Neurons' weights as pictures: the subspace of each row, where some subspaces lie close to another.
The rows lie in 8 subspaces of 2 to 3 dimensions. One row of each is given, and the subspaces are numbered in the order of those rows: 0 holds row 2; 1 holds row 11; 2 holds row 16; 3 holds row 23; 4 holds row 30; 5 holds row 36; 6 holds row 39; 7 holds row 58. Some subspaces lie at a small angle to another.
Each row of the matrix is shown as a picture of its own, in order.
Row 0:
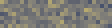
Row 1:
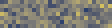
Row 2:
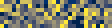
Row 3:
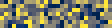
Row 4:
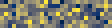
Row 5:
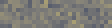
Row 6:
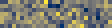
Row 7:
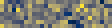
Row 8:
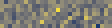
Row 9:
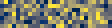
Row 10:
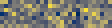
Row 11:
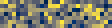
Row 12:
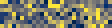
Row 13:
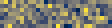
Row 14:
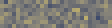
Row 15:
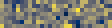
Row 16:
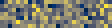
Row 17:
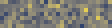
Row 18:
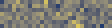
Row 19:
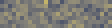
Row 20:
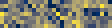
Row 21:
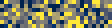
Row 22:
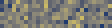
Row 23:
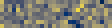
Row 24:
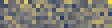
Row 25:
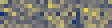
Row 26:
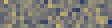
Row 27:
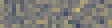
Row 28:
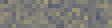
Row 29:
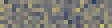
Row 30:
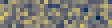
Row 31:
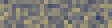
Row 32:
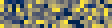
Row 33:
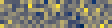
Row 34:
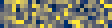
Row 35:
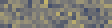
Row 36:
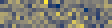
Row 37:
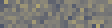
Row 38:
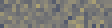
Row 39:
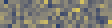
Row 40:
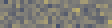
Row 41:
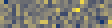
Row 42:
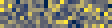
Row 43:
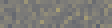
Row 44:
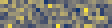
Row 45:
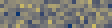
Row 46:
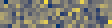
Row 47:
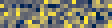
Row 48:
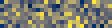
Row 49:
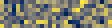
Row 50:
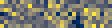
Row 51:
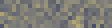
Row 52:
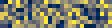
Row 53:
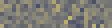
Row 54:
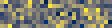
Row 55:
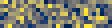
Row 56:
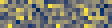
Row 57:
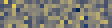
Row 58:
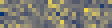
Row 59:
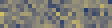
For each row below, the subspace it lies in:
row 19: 1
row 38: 0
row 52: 3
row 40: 3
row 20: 7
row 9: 5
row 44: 2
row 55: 2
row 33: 4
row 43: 7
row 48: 4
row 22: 1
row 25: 0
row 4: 1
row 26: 6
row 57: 1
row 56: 2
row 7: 3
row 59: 7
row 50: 0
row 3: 1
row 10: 0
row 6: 5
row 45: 4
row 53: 0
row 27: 3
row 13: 2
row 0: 7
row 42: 1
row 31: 4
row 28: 5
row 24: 7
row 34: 2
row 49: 3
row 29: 4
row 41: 6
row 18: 5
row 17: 4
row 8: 7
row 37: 7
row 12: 5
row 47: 4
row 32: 3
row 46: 6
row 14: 5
